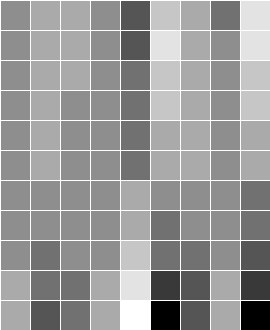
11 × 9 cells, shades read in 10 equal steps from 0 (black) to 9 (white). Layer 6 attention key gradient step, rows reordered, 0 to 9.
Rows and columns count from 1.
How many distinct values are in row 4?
4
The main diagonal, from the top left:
5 6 6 5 4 6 5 5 3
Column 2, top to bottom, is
6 6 6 6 6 6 5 5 4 4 3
